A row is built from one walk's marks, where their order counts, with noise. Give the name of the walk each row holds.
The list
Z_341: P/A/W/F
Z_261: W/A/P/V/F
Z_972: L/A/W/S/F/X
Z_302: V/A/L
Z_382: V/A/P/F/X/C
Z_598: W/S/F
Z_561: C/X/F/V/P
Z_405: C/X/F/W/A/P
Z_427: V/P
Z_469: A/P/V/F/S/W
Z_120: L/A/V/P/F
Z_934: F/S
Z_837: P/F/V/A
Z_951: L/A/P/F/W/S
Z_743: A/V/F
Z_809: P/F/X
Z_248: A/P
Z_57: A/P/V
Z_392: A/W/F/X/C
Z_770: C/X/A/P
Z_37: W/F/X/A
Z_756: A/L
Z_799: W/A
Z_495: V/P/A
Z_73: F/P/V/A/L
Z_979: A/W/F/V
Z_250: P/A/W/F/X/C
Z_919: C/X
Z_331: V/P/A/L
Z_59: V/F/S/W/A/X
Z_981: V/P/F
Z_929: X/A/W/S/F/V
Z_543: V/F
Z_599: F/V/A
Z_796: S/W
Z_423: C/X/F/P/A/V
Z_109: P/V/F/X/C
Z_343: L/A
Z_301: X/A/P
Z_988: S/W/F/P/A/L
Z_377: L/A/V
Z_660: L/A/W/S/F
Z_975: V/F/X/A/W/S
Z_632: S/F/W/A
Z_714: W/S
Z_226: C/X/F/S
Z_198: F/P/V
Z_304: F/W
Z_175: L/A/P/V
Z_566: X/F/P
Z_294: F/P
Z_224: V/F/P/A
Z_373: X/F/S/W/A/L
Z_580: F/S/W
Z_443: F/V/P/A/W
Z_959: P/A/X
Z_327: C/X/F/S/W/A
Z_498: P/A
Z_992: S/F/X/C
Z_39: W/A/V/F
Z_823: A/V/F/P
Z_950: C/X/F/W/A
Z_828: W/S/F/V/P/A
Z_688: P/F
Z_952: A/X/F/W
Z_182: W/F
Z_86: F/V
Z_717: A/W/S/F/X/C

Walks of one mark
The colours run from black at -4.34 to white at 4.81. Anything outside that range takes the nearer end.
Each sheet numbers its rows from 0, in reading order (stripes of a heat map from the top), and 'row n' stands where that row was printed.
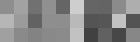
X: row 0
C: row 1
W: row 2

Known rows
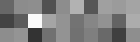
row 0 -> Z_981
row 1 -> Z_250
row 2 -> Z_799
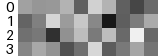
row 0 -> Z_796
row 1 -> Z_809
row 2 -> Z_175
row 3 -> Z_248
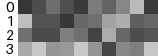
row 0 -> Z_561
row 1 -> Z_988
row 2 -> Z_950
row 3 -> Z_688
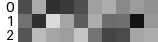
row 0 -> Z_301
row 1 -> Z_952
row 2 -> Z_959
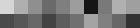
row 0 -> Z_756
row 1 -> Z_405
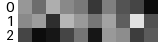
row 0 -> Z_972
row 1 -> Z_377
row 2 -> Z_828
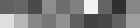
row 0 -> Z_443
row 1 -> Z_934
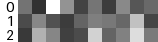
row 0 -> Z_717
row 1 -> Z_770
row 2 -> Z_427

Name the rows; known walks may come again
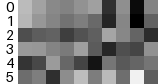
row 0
Z_182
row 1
Z_598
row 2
Z_405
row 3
Z_714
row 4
Z_975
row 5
Z_175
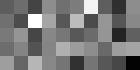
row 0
Z_443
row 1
Z_392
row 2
Z_39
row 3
Z_198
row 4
Z_972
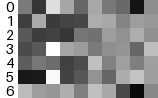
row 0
Z_952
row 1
Z_301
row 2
Z_224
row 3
Z_250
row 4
Z_566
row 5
Z_382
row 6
Z_304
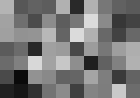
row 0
Z_951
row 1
Z_632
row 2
Z_796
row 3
Z_837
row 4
Z_809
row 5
Z_469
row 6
Z_423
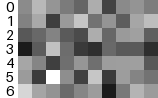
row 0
Z_543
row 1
Z_498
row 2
Z_823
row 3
Z_59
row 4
Z_120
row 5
Z_992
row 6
Z_756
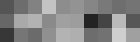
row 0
Z_979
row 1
Z_919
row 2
Z_57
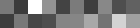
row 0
Z_717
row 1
Z_495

